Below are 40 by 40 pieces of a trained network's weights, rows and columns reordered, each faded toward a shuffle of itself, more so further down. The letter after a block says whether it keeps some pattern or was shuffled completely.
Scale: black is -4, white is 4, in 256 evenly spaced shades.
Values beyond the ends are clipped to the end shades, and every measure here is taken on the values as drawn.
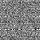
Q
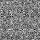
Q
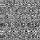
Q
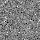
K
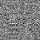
Q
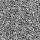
K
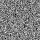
K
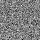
K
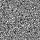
K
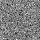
K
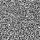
Q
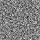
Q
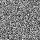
K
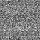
Q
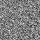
K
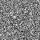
K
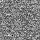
Q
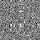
Q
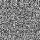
Q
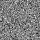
K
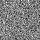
K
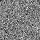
K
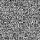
Q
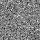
K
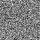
K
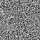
K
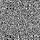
Q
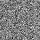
Q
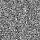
K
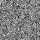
K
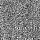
Q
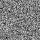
K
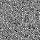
Q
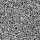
K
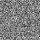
Q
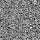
Q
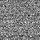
Q
